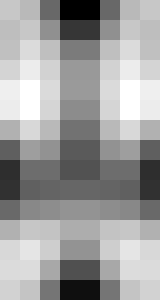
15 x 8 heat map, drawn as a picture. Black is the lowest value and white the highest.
Calmest part: centre. Seam: none. Mirror symmetry: left to right. Ninth with the lowest average: top middle.
